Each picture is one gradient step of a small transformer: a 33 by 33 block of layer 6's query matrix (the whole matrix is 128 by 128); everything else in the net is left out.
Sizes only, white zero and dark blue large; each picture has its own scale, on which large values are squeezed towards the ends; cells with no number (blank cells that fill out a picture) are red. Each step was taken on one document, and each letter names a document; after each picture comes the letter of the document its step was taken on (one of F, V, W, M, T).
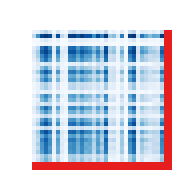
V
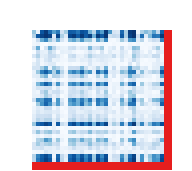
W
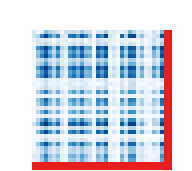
W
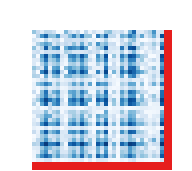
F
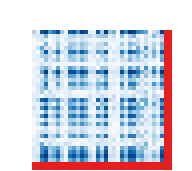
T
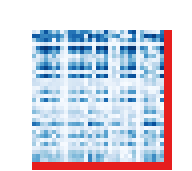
W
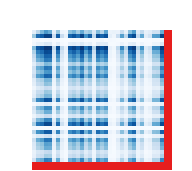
V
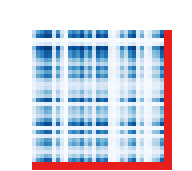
V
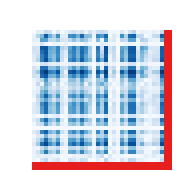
F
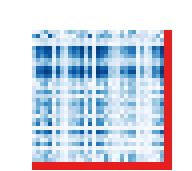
W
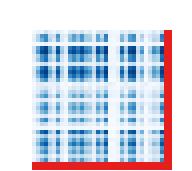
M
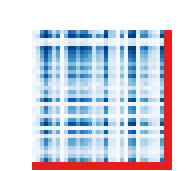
V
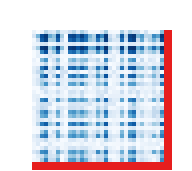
M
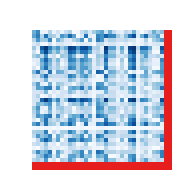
V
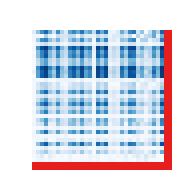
W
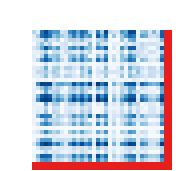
F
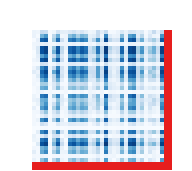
M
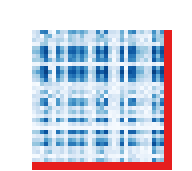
M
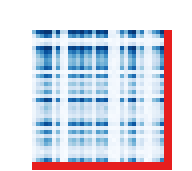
V
